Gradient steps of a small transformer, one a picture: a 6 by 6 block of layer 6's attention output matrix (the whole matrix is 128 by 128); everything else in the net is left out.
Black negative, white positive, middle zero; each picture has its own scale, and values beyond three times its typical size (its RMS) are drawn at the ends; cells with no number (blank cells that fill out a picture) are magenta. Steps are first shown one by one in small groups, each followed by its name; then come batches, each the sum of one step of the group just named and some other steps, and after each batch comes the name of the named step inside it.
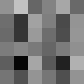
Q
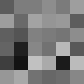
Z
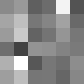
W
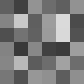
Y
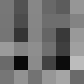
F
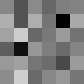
W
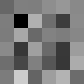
F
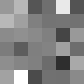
W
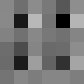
Q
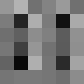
Q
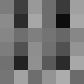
F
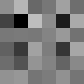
Y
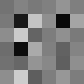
W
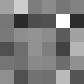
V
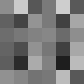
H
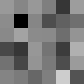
V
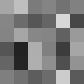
V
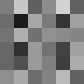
H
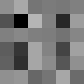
V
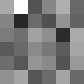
V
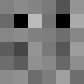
V
